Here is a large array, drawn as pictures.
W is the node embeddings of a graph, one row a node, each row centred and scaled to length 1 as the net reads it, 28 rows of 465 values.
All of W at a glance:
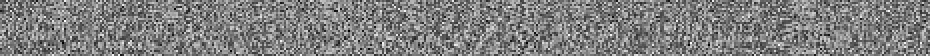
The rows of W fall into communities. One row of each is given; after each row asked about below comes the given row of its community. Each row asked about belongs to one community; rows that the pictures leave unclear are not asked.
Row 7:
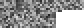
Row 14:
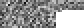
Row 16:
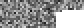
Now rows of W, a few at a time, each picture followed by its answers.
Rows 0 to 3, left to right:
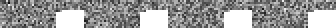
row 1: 16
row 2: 14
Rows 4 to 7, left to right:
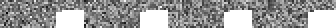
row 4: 7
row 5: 16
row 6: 14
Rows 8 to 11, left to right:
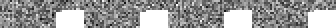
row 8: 14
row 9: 7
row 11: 16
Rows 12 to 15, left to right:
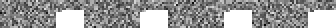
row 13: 14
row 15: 7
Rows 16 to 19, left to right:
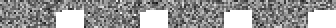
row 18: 7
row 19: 7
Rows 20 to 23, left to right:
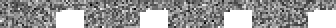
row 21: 16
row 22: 16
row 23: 16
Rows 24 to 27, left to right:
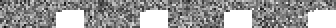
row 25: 7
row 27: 16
